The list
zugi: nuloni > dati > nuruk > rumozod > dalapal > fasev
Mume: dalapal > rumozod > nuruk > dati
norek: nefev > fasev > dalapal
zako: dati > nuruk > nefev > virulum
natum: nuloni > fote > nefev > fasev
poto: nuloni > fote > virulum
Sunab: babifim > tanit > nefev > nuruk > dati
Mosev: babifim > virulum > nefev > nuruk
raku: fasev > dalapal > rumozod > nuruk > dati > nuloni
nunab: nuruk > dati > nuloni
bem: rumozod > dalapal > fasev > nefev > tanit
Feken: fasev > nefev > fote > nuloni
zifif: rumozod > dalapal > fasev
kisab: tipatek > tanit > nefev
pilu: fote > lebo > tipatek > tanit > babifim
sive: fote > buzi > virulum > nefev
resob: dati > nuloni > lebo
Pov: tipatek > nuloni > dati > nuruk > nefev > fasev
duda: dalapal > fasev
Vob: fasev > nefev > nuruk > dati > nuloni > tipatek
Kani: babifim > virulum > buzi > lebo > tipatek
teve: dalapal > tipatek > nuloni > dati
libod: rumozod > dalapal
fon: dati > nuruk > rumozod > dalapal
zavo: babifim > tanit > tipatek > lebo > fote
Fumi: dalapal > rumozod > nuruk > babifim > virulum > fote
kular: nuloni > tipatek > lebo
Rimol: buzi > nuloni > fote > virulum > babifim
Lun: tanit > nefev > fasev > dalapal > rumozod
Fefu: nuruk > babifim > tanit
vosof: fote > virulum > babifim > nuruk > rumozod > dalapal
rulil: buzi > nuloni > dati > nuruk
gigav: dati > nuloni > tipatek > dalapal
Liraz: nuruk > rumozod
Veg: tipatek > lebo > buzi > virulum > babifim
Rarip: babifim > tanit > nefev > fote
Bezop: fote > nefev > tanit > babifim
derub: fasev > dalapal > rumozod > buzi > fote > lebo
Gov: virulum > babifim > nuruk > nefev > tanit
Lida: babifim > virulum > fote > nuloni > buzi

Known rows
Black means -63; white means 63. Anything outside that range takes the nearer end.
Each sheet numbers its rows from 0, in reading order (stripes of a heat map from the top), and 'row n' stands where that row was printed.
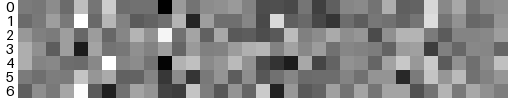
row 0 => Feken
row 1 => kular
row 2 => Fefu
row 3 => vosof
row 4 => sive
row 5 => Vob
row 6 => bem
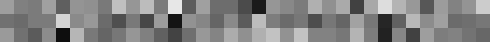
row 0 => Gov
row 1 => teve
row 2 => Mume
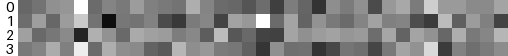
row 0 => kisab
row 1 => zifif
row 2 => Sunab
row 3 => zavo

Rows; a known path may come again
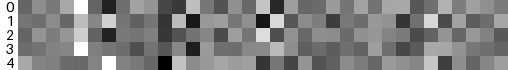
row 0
bem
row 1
resob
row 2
duda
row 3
gigav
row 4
poto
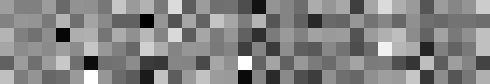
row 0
Gov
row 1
derub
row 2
Mosev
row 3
Veg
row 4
zifif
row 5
Lida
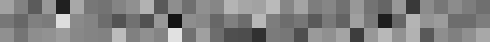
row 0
Liraz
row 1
teve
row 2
Bezop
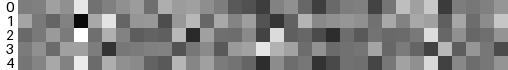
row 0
pilu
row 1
zako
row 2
kular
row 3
libod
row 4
zavo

